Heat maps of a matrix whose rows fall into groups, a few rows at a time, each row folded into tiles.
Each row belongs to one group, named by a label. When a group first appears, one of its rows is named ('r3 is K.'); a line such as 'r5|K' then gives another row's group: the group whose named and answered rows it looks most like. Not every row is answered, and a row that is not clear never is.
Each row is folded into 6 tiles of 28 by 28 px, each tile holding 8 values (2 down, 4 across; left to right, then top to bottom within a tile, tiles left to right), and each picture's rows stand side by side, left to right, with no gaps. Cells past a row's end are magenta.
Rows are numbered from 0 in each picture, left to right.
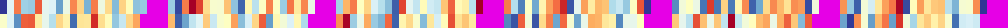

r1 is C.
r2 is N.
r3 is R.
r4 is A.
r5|R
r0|A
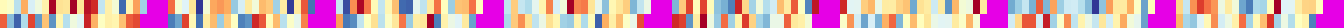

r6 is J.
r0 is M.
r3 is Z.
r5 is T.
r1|R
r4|N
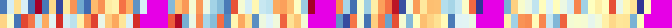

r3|A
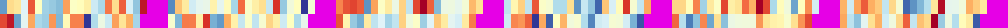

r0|N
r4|M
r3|J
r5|C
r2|M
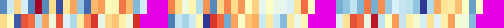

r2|J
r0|A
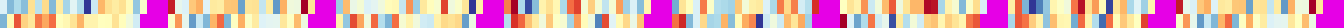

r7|T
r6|Z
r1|T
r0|J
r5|M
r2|A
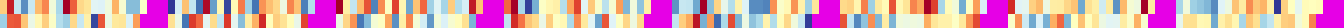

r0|Z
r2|T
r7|Z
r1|A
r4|J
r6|T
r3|Z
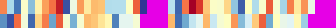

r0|R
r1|C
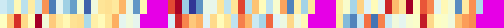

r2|M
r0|J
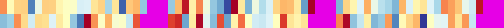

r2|N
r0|R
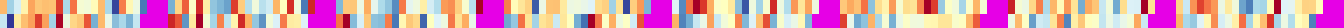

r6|T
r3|R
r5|M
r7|C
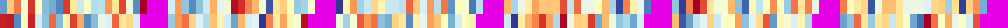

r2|A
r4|C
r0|N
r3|R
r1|Z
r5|R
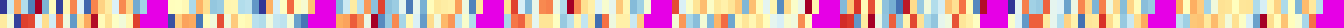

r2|J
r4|T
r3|Z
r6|A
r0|A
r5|N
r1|J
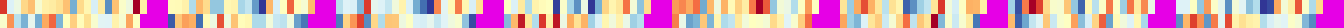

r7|J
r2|J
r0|T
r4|M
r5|C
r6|C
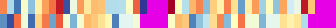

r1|T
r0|R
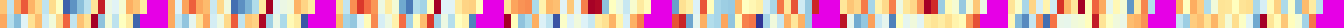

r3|M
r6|M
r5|M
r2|C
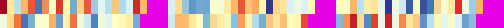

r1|Z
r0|T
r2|J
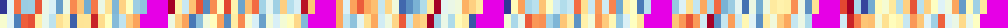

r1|T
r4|J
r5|Z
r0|A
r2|C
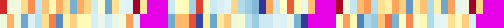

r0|T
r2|T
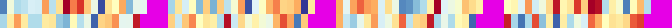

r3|M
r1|A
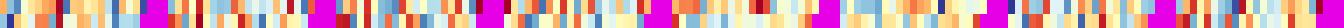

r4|M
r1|N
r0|R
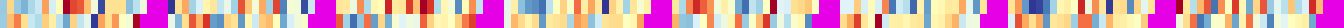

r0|Z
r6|Z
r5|J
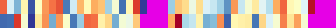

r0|R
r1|N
